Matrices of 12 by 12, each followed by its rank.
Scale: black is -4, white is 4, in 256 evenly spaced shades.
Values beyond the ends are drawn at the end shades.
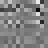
two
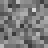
full rank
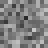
full rank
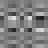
one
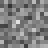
full rank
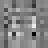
two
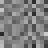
two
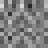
two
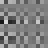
one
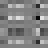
one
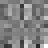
two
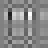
one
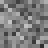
full rank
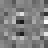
two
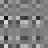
one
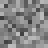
full rank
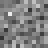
full rank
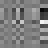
one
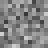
full rank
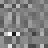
two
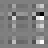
one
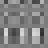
one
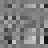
two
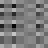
one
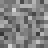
full rank
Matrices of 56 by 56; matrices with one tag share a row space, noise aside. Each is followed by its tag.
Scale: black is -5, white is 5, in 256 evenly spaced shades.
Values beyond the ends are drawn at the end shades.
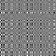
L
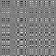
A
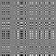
A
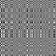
L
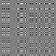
A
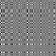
L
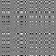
A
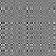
L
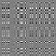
A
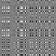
A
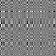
L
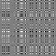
A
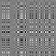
A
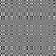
L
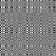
L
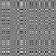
A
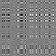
A
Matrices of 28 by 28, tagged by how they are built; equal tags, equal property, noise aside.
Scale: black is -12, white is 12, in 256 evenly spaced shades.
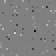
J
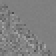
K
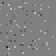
J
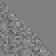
K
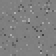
J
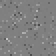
J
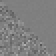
K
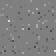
J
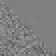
K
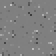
J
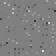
J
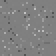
J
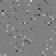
J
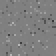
J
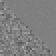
K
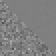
K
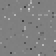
J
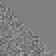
K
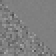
K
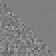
K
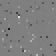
J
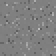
J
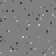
J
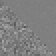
K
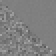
K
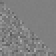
K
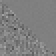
K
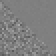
K
